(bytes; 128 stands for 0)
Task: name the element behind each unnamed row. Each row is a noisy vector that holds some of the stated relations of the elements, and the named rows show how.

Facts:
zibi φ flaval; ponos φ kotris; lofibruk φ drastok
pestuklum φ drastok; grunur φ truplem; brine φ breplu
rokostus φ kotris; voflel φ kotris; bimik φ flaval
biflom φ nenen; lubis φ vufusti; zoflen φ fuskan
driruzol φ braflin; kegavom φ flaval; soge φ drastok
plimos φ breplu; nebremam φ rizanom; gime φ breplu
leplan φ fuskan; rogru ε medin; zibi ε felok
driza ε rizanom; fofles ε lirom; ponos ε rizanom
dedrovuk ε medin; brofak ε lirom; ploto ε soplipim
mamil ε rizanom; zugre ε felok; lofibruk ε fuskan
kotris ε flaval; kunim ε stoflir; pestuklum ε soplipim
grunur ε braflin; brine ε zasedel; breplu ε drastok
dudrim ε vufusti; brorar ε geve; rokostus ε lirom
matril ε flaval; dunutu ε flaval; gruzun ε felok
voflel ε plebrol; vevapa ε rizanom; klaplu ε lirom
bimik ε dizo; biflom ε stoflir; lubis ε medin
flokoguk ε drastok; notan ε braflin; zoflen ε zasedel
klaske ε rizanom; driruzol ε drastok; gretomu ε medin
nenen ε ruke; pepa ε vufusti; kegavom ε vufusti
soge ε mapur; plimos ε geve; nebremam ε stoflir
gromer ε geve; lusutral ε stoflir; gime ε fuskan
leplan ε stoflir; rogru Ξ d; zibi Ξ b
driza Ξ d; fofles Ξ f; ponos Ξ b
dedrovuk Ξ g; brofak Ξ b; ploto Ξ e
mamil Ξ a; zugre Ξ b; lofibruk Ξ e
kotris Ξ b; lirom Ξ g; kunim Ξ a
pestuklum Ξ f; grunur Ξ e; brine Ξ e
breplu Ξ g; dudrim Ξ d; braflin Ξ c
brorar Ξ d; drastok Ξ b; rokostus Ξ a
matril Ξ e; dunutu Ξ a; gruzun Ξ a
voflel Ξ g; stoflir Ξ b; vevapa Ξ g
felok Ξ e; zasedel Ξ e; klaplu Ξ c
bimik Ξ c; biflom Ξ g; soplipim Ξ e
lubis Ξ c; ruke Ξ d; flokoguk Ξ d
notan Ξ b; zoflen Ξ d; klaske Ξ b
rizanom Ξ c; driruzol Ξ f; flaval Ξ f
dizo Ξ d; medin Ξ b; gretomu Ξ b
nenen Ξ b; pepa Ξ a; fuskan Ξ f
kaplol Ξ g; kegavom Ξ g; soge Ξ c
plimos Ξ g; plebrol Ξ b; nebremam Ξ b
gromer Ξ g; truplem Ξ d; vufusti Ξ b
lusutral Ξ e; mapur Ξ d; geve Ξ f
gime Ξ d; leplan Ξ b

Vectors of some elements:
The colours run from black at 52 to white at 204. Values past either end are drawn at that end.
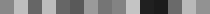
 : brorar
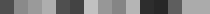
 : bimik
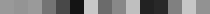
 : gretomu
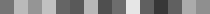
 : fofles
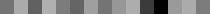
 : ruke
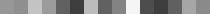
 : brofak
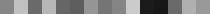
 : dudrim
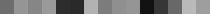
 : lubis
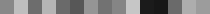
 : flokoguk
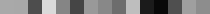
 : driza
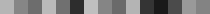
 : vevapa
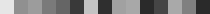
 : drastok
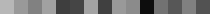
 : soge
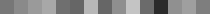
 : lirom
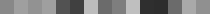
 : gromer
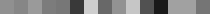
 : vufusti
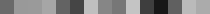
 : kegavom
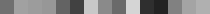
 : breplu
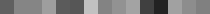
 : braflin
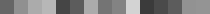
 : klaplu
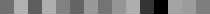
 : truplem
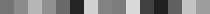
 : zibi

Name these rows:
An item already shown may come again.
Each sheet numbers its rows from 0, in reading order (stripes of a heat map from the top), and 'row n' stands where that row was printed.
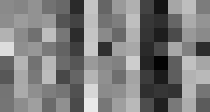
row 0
medin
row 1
gromer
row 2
vevapa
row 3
drastok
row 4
gime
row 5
brine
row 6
biflom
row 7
stoflir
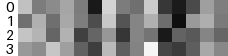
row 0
klaske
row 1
geve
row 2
lofibruk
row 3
brofak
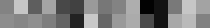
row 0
rogru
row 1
medin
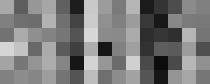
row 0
mamil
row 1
rizanom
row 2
biflom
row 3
pestuklum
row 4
ponos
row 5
kaplol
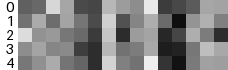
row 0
rokostus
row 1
geve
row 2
drastok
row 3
dedrovuk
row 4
kotris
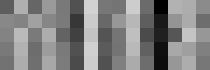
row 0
flaval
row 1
plebrol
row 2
driruzol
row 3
fuskan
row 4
geve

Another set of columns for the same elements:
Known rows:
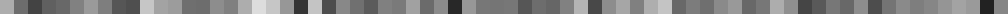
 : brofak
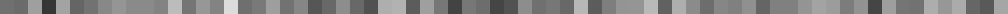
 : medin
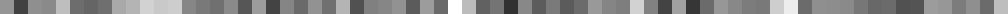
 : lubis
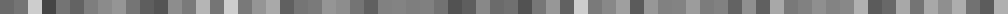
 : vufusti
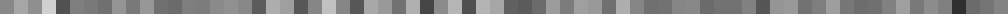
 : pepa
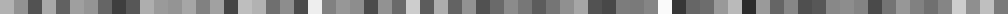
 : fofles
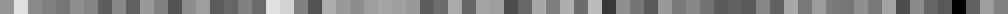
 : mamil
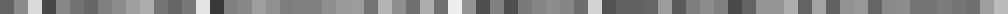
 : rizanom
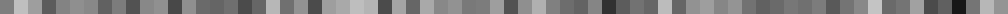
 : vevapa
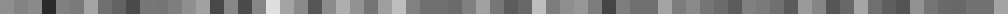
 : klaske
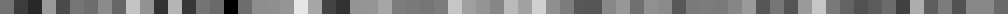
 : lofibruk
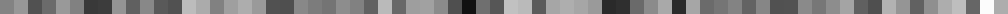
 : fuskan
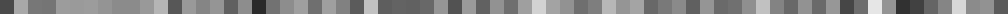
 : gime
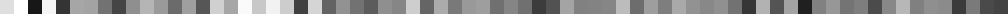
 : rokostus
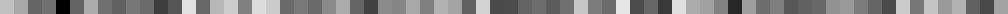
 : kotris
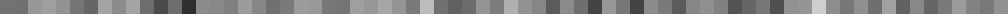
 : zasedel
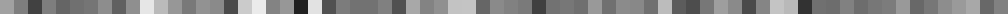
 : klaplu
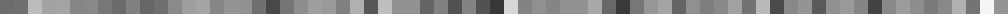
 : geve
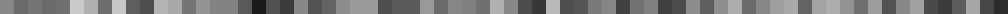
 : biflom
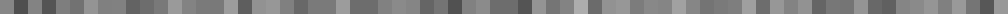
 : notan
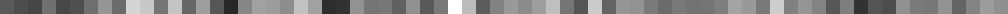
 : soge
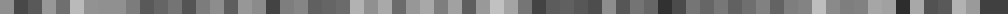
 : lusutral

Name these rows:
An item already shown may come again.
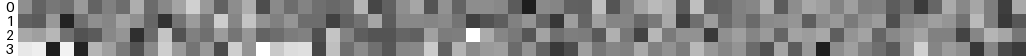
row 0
gretomu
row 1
stoflir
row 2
bimik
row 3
rokostus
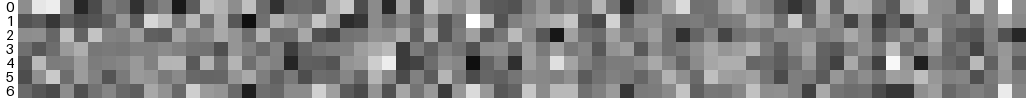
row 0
flaval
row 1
soge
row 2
kunim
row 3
gromer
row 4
breplu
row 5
kaplol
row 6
pestuklum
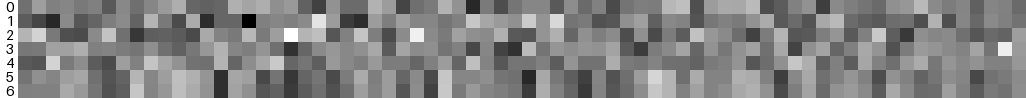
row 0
lirom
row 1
lofibruk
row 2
ponos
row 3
geve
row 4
braflin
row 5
dedrovuk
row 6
dedrovuk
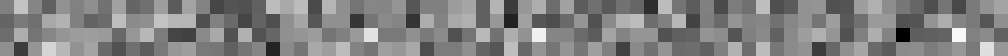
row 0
driza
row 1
rogru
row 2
brine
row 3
driruzol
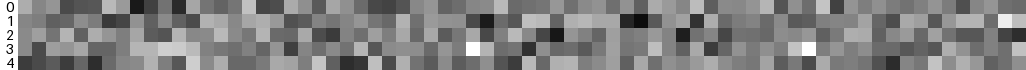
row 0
zibi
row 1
fuskan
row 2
kunim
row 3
lubis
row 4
drastok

